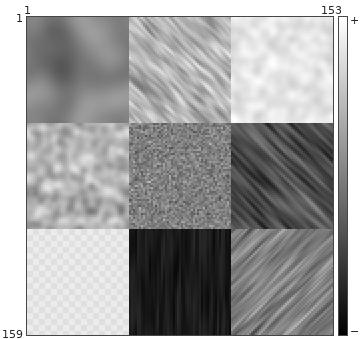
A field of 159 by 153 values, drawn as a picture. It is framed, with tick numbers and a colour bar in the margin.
The table splits into 3 rows of 3 panels. Panel 1,1: middling, smooth. Panel 1,2: high, slanting down to the right. Panel 1,3: very high, blotchy, faint in contrast. Panel 2,1: high, blotchy. Panel 2,2: middling, fine-grained. Panel 2,3: low, slanting down to the right. Panel 3,1: very high, checkered, faint in contrast. Panel 3,2: very low, streaked downward, faint in contrast. Panel 3,3: middling, slanting up to the right.
